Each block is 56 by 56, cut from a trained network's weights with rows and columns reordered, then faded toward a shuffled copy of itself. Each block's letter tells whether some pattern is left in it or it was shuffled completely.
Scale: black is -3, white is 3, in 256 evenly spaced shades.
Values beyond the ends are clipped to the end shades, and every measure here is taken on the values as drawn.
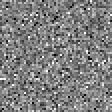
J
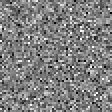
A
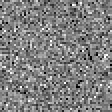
J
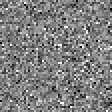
A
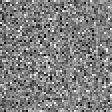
J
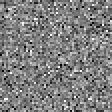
J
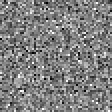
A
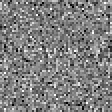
A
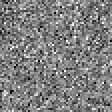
J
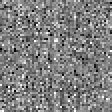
A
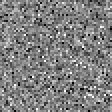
J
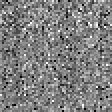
A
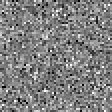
J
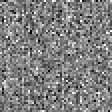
A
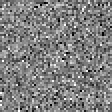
J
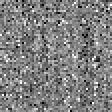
A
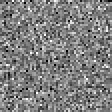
A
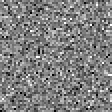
J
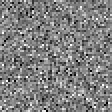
J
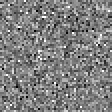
J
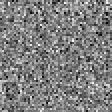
A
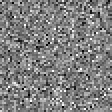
A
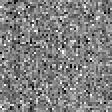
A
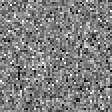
J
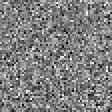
A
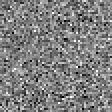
A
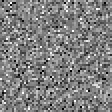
J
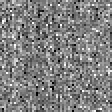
A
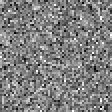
J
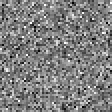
J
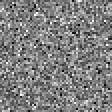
J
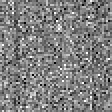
A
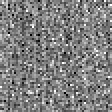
A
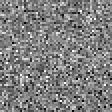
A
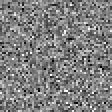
A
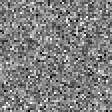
J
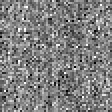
A
